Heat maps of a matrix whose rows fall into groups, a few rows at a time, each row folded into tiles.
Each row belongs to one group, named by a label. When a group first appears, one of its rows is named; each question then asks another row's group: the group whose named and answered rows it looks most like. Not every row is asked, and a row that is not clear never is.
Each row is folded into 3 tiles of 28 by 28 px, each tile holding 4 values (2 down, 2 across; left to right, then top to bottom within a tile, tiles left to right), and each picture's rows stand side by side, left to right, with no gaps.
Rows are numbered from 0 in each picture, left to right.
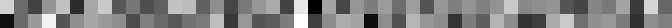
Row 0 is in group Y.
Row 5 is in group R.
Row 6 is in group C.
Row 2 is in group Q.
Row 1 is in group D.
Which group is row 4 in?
R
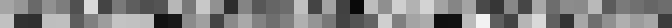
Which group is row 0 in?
C
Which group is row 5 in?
C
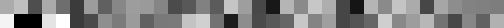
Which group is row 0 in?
C
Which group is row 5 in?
R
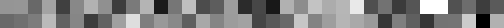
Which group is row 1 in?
Y
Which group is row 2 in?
Y
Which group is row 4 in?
D
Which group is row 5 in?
Q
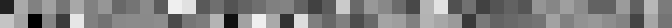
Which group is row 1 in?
Y
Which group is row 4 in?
C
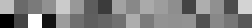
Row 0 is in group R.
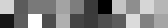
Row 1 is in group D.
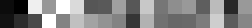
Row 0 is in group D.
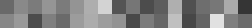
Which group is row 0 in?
R
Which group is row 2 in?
C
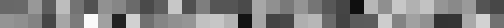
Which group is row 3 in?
C
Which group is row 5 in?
C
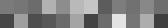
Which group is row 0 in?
R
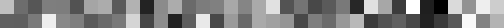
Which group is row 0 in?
Y
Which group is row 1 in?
Q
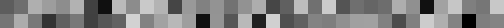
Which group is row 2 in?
R
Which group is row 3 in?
R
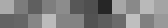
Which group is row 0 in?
Y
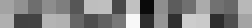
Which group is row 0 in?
C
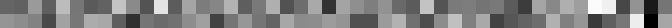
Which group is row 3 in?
Y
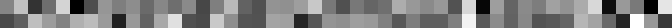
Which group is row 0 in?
Y
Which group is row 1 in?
R
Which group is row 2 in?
C
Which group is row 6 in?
R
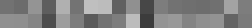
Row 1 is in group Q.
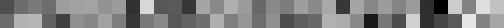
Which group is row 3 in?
R
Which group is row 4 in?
R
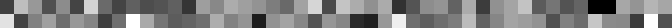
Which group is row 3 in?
Y
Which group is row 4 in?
C
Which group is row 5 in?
Q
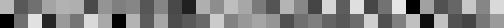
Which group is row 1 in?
R
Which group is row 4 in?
Y
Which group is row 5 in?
R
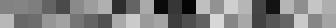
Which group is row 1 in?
Y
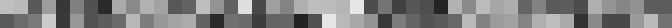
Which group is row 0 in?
Q
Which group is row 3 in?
R
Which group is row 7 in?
C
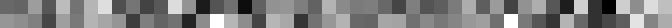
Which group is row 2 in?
Y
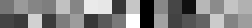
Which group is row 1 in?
Q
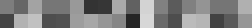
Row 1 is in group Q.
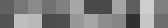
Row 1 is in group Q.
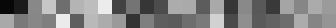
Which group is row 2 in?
Q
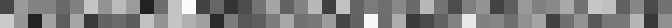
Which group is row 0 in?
R
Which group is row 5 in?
Y
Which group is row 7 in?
Q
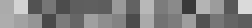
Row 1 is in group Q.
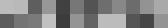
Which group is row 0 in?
Q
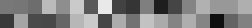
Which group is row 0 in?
R
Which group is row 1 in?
Y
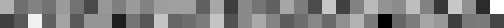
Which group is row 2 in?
Q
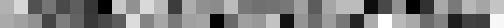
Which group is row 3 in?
R
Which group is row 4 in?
Y
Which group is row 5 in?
R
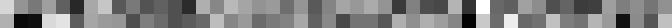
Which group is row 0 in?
C
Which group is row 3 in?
Q
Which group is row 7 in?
R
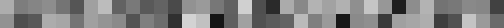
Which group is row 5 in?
C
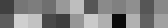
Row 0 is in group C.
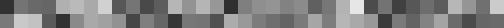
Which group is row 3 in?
C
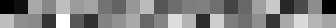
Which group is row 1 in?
Y
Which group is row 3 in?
Y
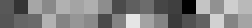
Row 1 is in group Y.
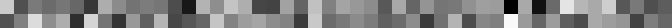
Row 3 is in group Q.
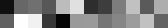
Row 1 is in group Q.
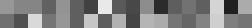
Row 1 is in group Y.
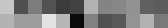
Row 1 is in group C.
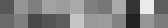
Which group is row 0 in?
R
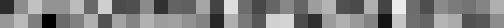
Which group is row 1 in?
Y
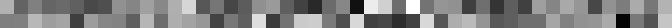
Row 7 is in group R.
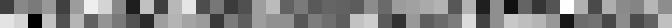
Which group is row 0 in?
R
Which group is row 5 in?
Q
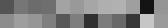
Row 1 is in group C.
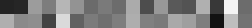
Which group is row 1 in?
Q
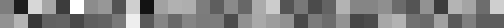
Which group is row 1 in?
Q
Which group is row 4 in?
C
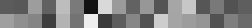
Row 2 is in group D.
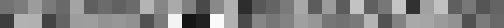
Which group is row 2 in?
C
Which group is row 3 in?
Q
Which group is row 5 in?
D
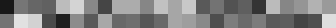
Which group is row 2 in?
D
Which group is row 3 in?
R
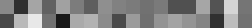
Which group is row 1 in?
R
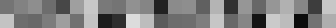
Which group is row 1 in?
C
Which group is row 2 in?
Q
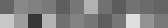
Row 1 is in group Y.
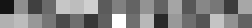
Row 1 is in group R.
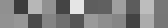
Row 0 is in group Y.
